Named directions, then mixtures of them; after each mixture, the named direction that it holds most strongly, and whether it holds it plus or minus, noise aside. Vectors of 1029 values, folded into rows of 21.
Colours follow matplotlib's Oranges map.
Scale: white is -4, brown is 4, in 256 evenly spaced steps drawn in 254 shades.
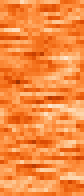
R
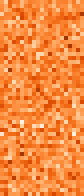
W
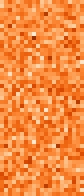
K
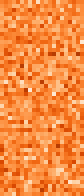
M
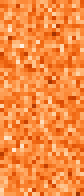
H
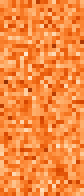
M, minus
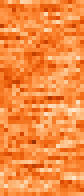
R, plus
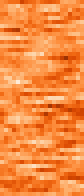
R, minus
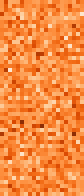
W, minus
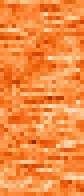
R, plus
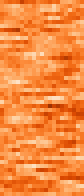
R, minus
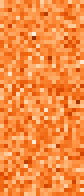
K, plus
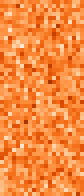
H, plus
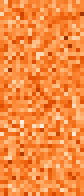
W, plus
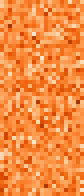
K, plus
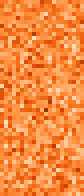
K, minus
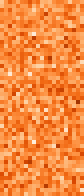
K, plus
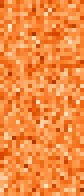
K, minus
